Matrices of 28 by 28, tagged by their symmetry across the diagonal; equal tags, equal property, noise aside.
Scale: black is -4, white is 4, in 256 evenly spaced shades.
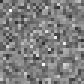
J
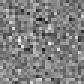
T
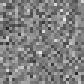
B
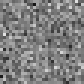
T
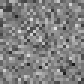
J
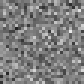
B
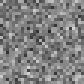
J
